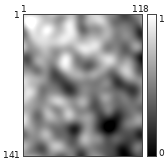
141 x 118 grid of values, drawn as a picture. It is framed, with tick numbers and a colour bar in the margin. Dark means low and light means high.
Ninth with the lowest average: bottom right. Stripes: none. Slope: up to the top left. Grain: smooth. Lone odd cells: none.
